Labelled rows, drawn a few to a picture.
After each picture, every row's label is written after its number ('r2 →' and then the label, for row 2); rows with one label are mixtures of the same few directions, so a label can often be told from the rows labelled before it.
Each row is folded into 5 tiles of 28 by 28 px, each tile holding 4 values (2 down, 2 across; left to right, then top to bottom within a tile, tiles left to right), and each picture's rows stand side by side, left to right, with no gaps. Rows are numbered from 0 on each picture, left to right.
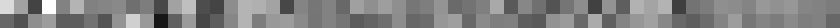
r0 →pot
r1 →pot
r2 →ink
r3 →pot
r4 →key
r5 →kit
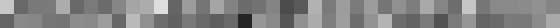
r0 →ink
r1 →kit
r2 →kit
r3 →pot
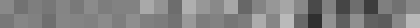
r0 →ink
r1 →pot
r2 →kit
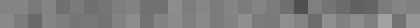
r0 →kit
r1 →kit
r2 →kit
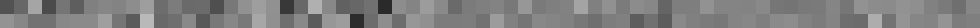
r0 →pot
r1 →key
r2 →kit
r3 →kit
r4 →kit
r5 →ink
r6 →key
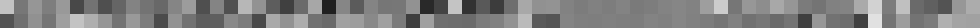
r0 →ink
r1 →pot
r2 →pot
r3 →pot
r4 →key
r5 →kit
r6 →key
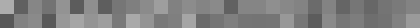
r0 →ink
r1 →ink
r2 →kit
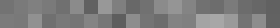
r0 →pot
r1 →ink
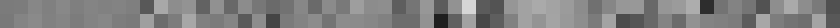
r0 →kit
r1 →ink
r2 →key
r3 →pot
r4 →ink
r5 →ink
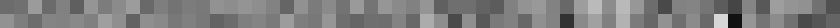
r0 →pot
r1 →ink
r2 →ink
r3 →key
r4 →key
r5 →key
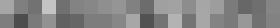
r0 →pot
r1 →key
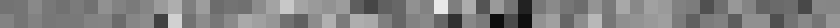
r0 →pot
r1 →key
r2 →ink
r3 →kit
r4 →kit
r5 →kit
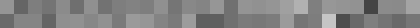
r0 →ink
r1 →ink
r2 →ink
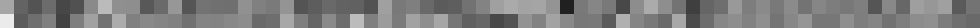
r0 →key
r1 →pot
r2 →kit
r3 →ink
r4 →ink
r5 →kit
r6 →key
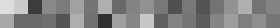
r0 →kit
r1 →key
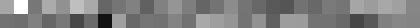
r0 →kit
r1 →ink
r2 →ink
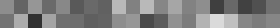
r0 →key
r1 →ink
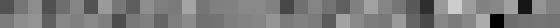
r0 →pot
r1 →pot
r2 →ink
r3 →kit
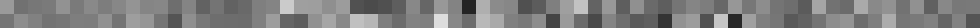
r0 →ink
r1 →kit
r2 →ink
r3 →pot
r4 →kit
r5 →key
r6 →ink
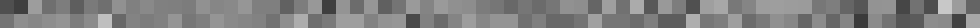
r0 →kit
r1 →kit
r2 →pot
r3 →ink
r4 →pot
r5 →kit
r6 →pot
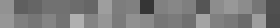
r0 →kit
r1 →ink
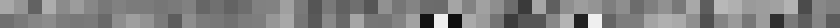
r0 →pot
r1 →kit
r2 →kit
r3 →key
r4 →key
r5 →kit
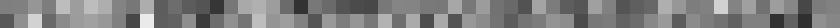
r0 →kit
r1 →key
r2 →kit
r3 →key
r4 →pot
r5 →kit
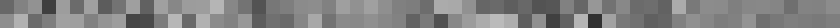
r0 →pot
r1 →key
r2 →kit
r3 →ink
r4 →key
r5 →ink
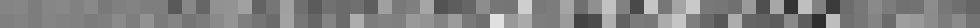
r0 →pot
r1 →key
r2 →kit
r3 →kit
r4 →pot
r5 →pot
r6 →ink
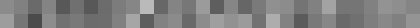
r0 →kit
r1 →ink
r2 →pot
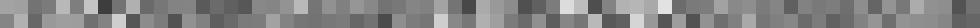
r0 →pot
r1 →kit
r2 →kit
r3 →pot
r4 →kit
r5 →ink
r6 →key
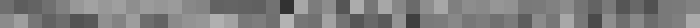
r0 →ink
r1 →ink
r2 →ink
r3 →kit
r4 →kit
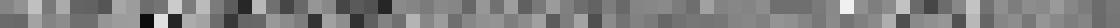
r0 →key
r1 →key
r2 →kit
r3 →pot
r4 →key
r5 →ink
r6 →ink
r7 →key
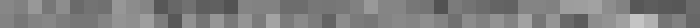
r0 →key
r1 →kit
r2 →ink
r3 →kit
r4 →ink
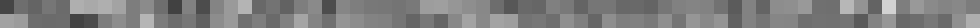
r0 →ink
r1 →key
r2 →pot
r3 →ink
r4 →kit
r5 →key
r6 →pot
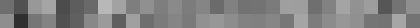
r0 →pot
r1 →ink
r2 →pot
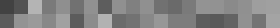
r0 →kit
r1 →ink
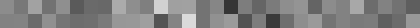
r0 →key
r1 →ink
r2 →pot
